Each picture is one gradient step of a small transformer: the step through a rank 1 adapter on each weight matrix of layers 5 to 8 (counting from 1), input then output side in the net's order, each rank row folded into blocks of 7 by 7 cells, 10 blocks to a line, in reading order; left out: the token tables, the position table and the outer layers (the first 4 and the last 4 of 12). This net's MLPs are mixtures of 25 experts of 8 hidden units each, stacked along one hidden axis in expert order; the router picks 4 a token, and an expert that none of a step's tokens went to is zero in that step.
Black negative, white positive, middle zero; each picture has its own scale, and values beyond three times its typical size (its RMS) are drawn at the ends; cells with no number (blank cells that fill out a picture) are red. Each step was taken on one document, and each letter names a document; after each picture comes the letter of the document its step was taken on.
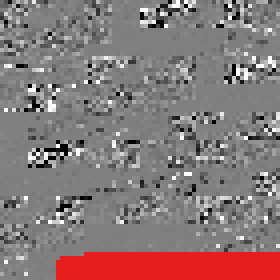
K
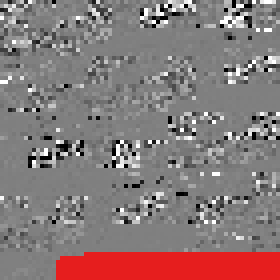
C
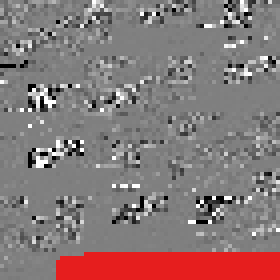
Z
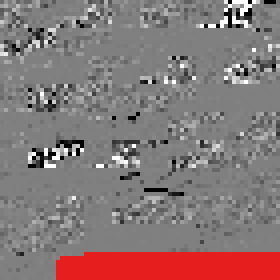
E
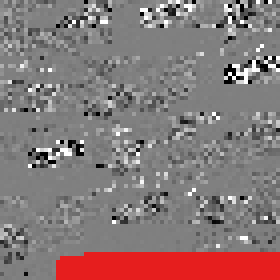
K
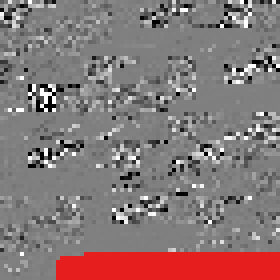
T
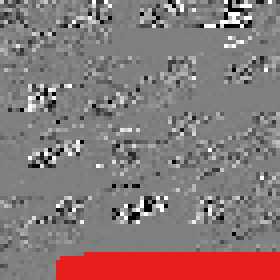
Z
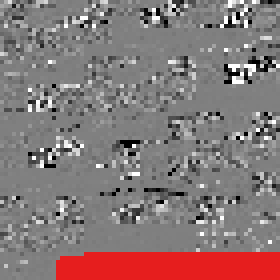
E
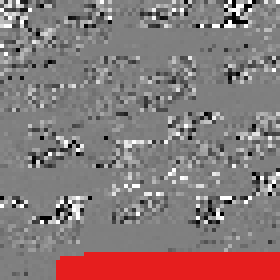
T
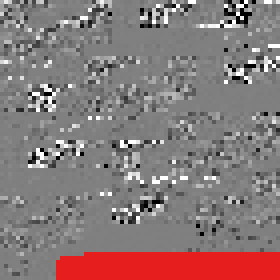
T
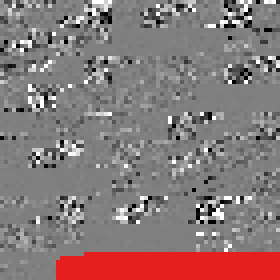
Z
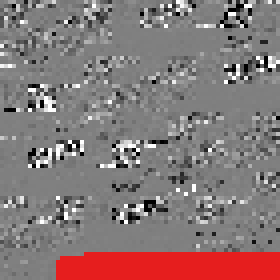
Z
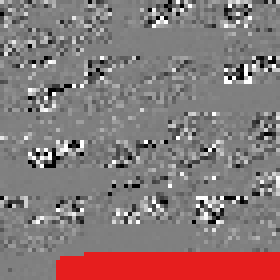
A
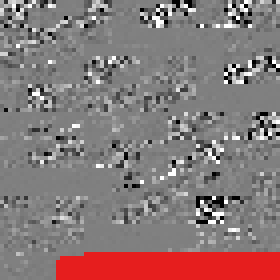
C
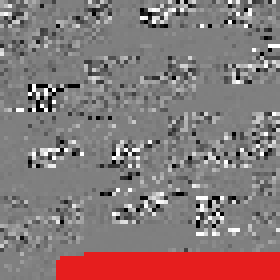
T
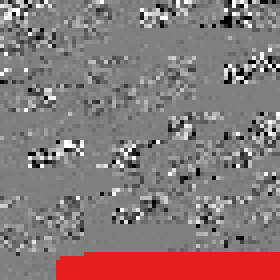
C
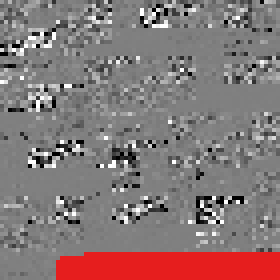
Z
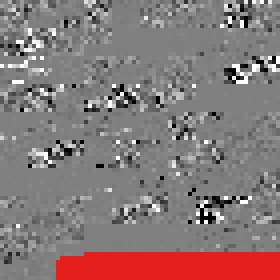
K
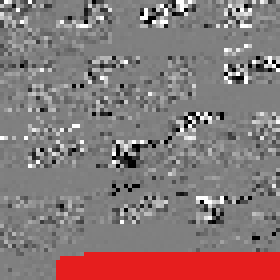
A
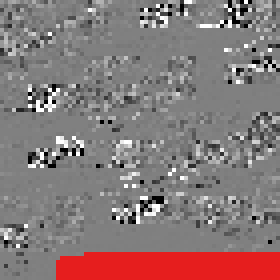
E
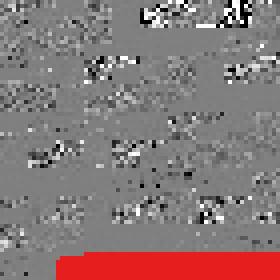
K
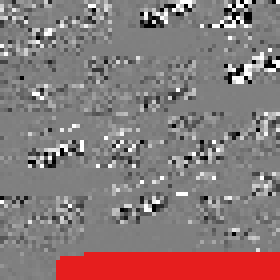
A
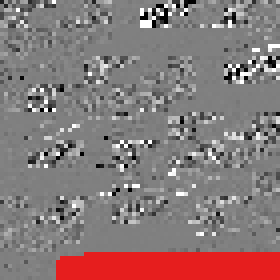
T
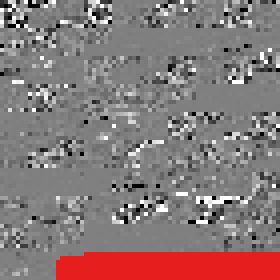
C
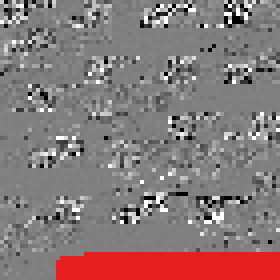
C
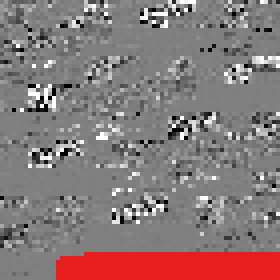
C
